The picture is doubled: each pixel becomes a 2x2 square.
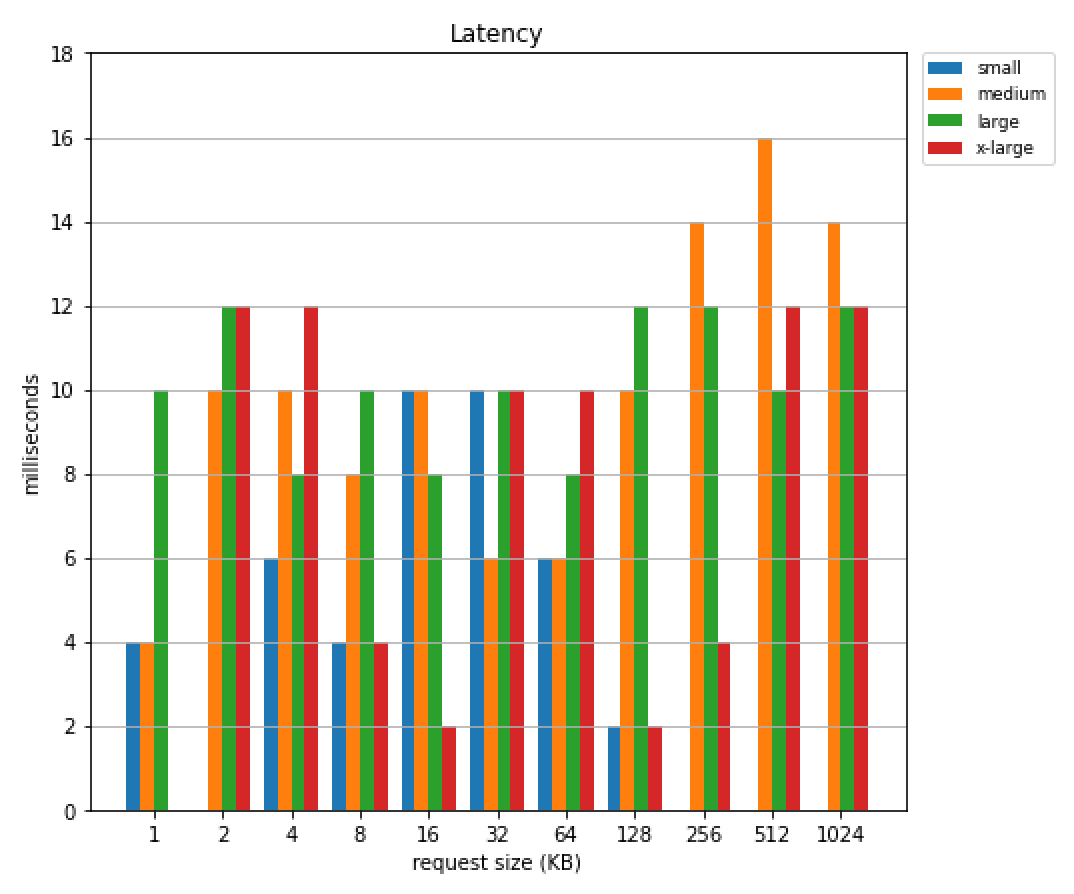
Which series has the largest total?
large
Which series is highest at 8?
large
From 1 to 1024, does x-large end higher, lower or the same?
higher
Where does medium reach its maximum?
512
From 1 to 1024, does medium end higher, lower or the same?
higher
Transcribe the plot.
Title: Latency
x-axis: request size (KB), ticks 1 2 4 8 16 32 64 128 256 512 1024
y-axis: milliseconds, ticks 0 2 4 6 8 10 12 14 16 18
Legend: small, medium, large, x-large
Values:
small: 4 0 6 4 10 10 6 2 0 0 0
medium: 4 10 10 8 10 6 6 10 14 16 14
large: 10 12 8 10 8 10 8 12 12 10 12
x-large: 0 12 12 4 2 10 10 2 4 12 12
